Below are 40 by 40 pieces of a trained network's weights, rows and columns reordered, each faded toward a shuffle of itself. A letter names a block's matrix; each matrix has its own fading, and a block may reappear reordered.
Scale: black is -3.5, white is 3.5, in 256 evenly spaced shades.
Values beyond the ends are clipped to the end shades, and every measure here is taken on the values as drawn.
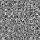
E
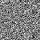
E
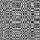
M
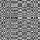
M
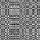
M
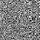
E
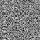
E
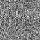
E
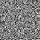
E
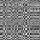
M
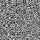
E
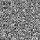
E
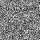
E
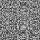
E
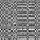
M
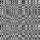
M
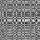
M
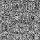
E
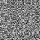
E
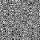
E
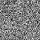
E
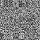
E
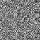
E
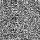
E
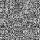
E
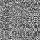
E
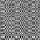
M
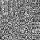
E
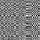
M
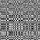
M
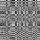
M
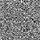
E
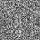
E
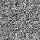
E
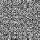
E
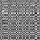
M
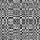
M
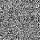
E
